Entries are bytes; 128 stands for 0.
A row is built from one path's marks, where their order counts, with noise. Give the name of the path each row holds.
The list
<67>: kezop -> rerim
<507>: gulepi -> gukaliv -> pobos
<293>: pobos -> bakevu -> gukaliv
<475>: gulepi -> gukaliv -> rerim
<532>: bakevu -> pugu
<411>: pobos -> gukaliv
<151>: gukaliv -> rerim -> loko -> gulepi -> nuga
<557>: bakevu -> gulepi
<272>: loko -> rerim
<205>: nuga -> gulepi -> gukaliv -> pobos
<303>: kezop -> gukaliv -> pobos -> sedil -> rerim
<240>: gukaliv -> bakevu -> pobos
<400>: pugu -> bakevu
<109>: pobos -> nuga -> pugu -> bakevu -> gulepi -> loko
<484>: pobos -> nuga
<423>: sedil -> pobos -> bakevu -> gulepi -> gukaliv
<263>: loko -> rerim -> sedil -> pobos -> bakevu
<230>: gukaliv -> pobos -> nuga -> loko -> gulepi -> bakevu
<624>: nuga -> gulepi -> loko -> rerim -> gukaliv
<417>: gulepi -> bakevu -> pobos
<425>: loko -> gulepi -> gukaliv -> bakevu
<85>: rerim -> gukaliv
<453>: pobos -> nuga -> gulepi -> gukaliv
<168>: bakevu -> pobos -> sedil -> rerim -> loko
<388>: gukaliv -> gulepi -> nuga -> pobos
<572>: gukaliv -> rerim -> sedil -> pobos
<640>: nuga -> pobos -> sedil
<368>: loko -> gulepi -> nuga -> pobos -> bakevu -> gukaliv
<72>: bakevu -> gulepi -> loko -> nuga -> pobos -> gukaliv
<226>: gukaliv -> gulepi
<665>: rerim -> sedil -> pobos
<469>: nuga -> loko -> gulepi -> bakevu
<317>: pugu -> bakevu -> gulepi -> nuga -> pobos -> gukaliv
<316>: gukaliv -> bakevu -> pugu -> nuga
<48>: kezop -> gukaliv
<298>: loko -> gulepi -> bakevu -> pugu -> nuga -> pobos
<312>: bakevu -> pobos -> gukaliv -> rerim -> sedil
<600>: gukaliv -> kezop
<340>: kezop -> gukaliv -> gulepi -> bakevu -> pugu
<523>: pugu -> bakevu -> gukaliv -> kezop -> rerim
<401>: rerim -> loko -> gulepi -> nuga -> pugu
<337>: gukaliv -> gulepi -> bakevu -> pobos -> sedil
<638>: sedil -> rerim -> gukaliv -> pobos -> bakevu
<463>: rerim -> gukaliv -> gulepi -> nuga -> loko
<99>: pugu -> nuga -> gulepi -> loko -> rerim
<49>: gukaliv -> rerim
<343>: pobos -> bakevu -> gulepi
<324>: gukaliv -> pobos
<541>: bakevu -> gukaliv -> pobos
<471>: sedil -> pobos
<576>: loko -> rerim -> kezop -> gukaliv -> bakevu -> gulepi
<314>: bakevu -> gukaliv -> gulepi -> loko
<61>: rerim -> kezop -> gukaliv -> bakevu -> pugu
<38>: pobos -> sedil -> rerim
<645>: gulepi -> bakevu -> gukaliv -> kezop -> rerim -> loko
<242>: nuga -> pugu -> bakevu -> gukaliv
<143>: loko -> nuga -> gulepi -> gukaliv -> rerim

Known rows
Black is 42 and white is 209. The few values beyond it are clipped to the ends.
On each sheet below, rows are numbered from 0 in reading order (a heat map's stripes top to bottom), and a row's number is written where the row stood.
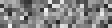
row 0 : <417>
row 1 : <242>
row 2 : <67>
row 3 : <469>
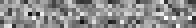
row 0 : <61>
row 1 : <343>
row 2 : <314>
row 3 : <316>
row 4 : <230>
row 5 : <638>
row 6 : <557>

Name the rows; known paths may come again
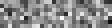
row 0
<417>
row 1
<665>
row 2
<312>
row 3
<314>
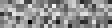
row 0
<38>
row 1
<303>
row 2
<151>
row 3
<226>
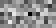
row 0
<411>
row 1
<109>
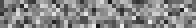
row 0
<469>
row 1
<316>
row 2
<507>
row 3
<463>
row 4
<645>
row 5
<230>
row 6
<317>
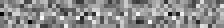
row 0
<453>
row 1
<576>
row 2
<557>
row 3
<293>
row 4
<541>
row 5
<324>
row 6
<343>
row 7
<67>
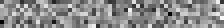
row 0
<340>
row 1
<337>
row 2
<523>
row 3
<61>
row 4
<242>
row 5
<624>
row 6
<484>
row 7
<638>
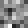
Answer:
<401>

